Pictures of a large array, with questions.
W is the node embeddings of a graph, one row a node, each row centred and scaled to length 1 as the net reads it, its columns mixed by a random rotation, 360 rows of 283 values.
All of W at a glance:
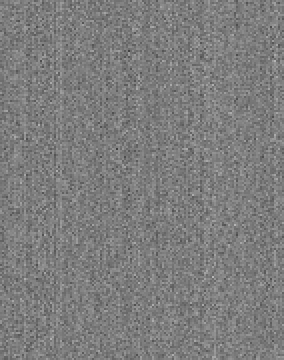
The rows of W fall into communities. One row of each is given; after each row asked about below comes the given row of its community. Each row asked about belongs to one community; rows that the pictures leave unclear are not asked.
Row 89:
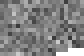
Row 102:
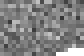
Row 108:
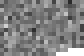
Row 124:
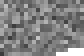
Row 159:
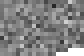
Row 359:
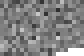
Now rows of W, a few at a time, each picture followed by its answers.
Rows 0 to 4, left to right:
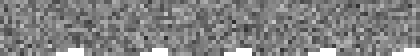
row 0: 89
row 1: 159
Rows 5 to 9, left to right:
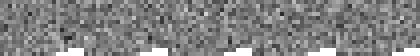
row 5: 108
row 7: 159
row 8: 124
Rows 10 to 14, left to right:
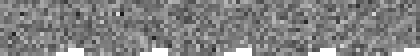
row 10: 102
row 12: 108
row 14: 359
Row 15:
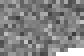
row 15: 108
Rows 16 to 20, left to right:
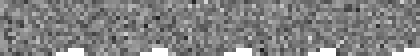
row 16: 359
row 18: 102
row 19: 102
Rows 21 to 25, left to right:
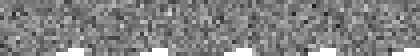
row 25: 102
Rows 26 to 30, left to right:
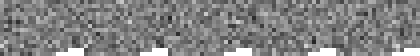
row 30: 102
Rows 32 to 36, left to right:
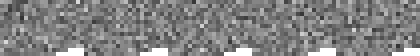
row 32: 359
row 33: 108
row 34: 159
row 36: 89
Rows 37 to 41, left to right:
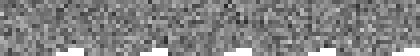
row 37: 359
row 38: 159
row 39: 124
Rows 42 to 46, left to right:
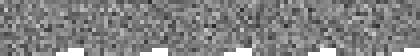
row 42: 124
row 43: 159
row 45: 359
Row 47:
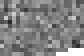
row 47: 89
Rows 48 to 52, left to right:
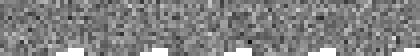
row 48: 108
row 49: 359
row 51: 124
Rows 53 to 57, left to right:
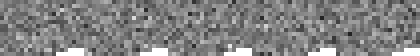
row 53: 108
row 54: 102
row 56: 159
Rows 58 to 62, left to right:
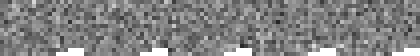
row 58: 159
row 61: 108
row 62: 359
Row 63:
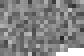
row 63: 108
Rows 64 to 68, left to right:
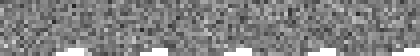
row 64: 359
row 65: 102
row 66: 108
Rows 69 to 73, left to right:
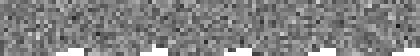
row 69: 108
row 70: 89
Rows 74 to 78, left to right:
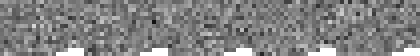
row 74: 108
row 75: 124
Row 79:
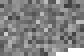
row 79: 108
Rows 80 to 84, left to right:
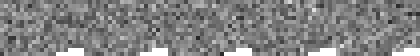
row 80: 124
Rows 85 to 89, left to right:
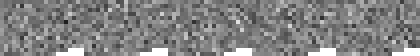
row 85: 359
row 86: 159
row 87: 108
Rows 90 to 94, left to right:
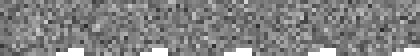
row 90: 108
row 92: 124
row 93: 108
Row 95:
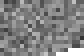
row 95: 89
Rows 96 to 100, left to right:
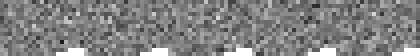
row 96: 159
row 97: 102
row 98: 102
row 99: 359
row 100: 359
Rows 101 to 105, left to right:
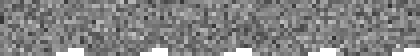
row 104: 159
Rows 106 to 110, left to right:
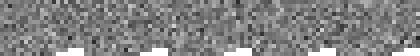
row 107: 124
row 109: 89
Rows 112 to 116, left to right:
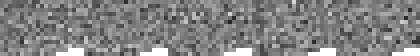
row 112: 359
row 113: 359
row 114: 124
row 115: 159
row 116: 159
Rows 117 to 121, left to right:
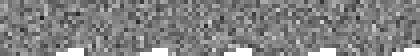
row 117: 124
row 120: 108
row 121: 124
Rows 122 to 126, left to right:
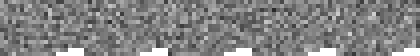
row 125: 89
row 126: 359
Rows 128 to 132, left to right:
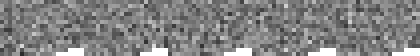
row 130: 108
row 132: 89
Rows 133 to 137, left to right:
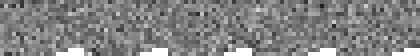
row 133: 359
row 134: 102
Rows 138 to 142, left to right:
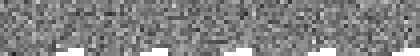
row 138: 102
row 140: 108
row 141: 359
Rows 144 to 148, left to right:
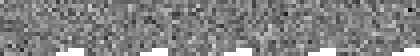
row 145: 124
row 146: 359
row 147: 108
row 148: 159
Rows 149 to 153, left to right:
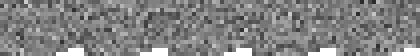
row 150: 124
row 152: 159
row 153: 359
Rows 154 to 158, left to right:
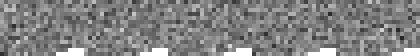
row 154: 124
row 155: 359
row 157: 124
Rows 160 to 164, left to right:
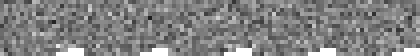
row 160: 102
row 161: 124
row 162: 102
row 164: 102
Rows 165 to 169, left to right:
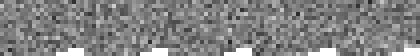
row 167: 159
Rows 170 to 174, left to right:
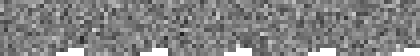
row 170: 159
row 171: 159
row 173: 124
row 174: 108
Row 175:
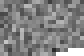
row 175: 102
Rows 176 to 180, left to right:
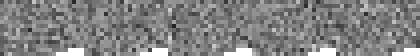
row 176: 108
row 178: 359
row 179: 102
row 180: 159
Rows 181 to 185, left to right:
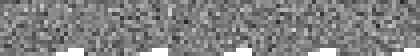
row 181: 102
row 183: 359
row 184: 159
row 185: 102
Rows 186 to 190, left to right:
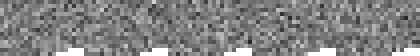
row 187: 159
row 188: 159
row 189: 108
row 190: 124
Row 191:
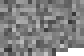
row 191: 102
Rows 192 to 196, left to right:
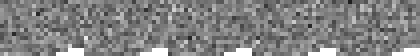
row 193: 359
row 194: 124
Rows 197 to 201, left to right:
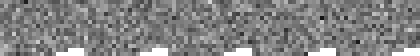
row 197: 359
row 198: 359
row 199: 124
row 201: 108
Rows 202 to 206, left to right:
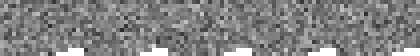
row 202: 359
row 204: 102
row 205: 159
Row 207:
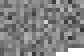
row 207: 108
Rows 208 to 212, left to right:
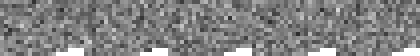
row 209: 89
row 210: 102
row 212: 359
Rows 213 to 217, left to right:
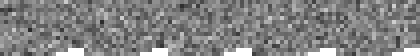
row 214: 89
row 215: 359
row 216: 124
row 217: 159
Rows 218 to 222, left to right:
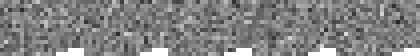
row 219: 159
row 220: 102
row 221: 359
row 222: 124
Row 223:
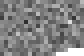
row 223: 108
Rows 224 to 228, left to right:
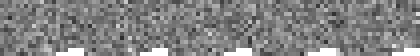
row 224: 108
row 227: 359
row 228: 102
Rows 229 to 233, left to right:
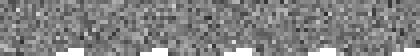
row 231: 124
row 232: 102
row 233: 102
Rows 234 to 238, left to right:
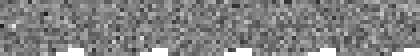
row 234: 102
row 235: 359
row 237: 159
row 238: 124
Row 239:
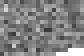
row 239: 124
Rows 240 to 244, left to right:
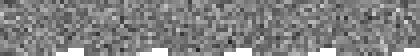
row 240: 124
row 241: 124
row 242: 159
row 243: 89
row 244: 108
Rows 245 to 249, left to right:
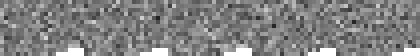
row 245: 359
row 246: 108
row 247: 359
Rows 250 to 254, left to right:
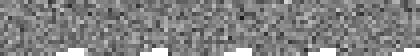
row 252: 108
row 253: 102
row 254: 108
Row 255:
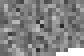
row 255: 124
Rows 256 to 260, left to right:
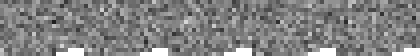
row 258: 102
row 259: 108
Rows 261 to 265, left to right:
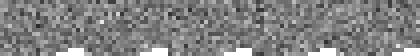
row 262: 102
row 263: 108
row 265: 102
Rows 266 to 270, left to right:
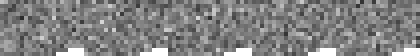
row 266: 359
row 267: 102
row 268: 124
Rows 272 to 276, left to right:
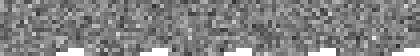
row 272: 102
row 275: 89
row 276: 124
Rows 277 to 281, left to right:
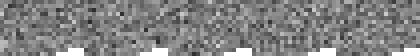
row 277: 359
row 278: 89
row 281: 359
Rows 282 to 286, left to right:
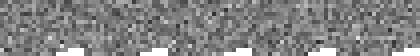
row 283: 108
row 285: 359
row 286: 108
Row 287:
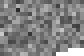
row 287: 124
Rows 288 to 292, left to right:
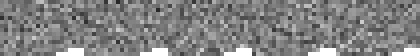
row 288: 108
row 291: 108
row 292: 359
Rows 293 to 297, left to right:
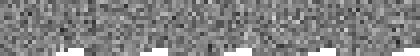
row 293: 124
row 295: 124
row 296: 89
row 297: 159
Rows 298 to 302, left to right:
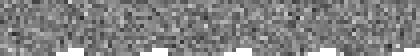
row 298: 159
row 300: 124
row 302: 102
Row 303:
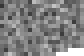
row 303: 108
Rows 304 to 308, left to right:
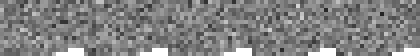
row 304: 359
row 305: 359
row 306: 159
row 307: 108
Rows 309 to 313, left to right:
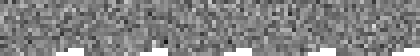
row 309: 124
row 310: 159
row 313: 124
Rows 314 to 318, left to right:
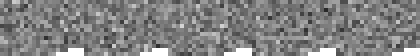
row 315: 124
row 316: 102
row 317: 108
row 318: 89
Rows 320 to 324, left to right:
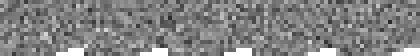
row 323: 89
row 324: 102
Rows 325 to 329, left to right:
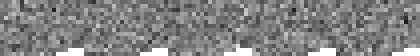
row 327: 89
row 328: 102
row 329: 124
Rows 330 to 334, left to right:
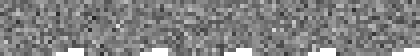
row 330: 89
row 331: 108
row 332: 102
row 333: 102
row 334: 124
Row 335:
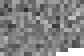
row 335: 89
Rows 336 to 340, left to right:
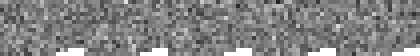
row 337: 108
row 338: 108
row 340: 159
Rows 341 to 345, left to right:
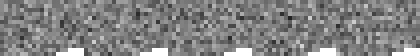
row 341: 124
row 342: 108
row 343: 108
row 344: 108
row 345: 102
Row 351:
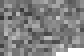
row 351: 108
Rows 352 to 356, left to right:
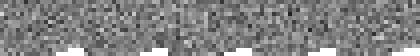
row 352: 359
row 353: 89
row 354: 124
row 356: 359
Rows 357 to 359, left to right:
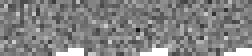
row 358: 108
